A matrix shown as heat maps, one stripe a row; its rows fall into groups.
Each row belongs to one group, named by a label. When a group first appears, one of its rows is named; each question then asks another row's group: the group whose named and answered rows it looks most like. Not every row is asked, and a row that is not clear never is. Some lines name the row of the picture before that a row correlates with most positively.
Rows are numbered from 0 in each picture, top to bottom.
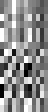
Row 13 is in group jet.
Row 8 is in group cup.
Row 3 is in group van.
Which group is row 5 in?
cup
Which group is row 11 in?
cup
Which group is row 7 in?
jet
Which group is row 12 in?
jet
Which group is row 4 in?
cup
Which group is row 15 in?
cup
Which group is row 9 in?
jet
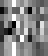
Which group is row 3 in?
jet
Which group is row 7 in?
van
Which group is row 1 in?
jet
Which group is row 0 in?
van
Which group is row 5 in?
jet
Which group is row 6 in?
van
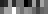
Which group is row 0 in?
jet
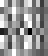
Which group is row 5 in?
cup
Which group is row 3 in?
cup
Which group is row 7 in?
van
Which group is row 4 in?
jet
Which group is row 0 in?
cup
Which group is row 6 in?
cup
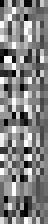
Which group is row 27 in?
van
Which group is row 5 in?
cup
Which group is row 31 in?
cup
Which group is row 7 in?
jet
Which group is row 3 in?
cup
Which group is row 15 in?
cup
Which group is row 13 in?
cup
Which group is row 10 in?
jet
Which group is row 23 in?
jet
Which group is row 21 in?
jet
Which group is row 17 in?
jet
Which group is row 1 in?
van
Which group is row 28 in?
jet
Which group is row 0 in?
jet
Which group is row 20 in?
cup
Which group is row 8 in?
jet
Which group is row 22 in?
cup
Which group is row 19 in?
cup
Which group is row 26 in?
van
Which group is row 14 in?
van
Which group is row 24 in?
cup
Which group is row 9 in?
van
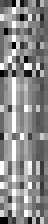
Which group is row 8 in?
jet
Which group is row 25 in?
van
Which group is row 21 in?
van
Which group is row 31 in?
jet
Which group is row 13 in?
van
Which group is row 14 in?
van
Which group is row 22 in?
van
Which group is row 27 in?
van
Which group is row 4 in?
jet
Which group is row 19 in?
jet
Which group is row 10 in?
jet
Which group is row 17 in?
van
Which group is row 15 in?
cup
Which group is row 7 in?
van
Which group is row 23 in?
cup
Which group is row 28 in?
cup
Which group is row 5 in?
van
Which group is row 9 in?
cup
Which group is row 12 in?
van
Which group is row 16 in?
van
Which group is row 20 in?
van
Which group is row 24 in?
cup
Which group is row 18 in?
van
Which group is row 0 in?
jet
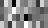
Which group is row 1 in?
van
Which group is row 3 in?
cup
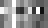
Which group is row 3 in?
van
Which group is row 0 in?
van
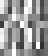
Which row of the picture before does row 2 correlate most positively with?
2
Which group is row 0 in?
cup
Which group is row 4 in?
cup
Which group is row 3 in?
jet
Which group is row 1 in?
cup
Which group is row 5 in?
cup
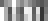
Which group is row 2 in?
cup
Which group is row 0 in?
van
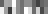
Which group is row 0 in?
van
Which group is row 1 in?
cup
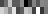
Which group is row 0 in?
jet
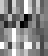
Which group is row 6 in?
cup
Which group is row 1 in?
cup
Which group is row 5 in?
van
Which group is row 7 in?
van
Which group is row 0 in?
cup
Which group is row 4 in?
van
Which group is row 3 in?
jet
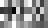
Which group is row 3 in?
van
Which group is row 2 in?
cup
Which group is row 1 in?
jet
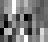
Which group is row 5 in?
jet
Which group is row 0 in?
van
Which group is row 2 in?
jet
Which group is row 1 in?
van
